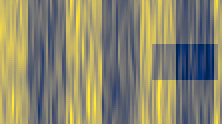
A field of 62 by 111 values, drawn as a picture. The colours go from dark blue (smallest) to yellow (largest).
An odd patch, lower than its surroundings, sits in the middle right. Stripes running up and down repeat 3 times from left to right. The middle right is the ninth with the lowest average.
